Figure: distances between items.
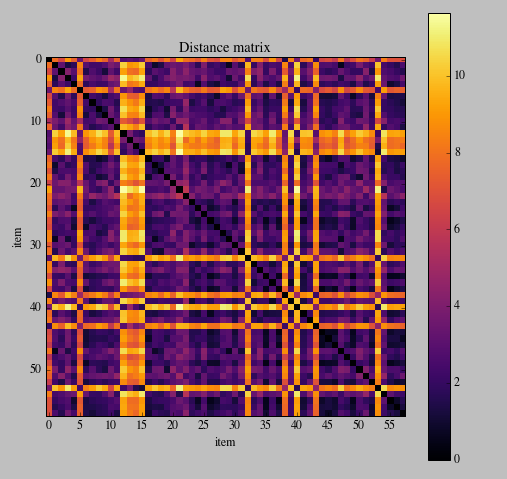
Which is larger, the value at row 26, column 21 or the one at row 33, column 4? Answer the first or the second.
the first
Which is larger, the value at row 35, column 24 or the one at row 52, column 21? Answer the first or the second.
the second
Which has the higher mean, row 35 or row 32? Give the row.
32
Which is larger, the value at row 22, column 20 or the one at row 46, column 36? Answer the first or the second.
the first
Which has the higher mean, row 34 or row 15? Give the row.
15
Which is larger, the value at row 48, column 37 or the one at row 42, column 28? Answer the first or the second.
the second
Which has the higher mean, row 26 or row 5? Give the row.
5
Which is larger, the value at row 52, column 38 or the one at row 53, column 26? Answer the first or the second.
the second
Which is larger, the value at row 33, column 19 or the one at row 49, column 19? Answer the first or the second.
the first
